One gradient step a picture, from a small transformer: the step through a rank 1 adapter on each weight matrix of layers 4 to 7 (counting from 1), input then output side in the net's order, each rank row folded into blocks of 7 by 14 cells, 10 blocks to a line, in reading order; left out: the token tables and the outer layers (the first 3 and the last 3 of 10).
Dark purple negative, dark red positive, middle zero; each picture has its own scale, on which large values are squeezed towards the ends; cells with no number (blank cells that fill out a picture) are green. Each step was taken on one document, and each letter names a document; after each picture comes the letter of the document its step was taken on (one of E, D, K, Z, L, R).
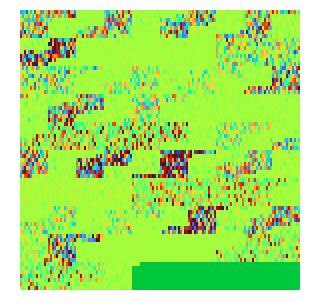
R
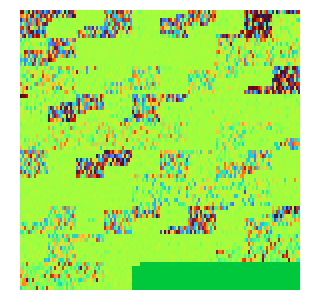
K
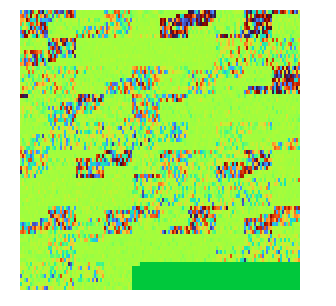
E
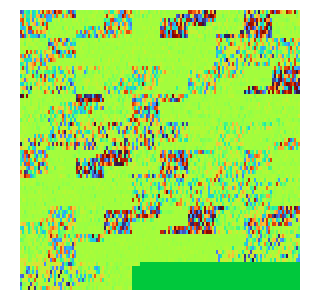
R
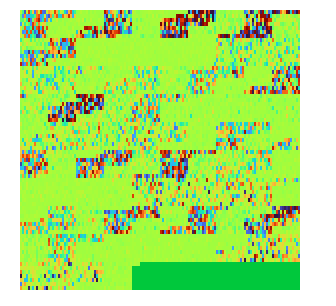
E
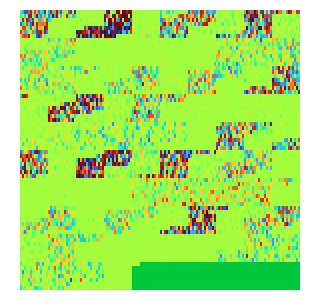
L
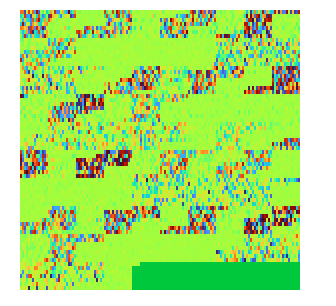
E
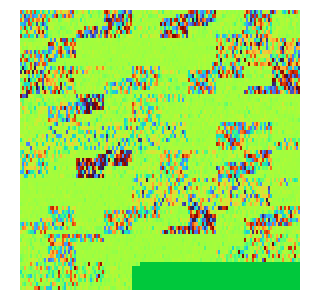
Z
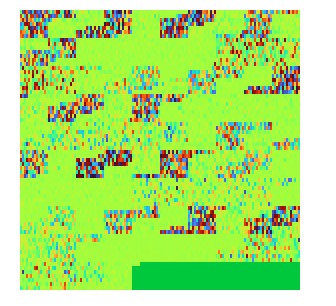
Z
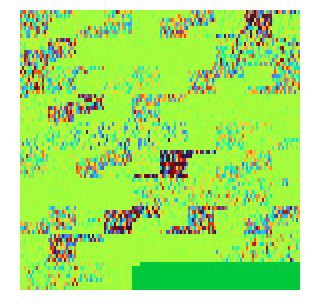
L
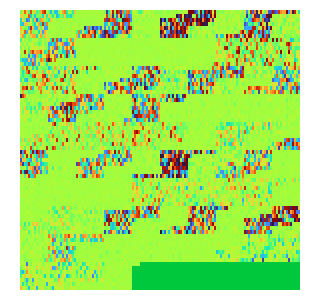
K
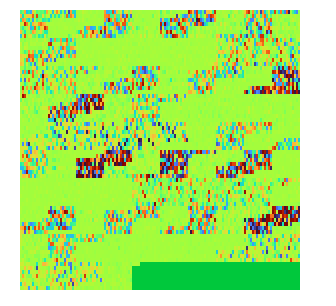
L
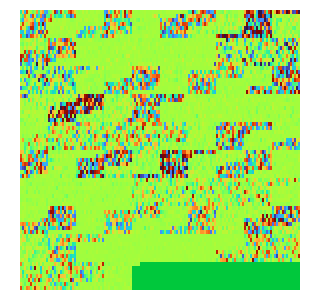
Z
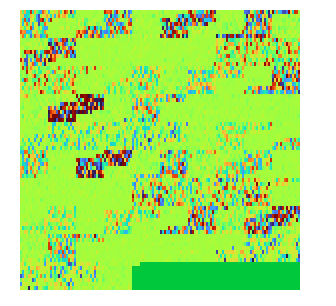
R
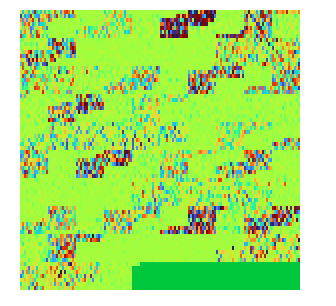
R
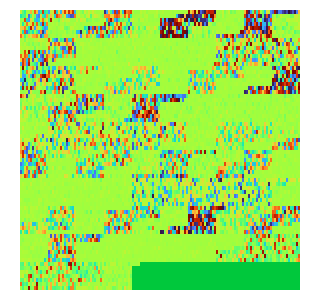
R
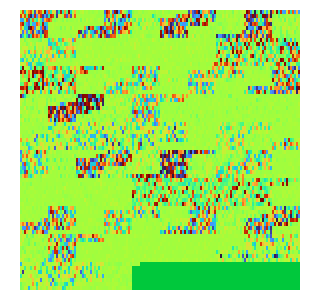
L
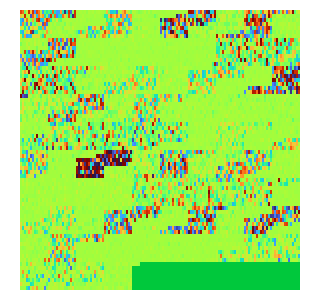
E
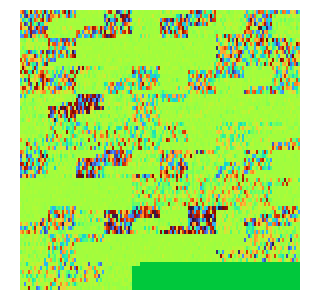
L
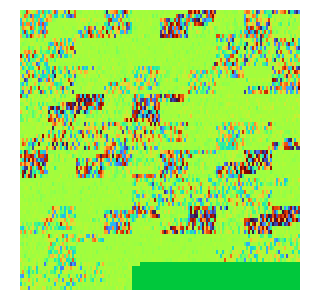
R
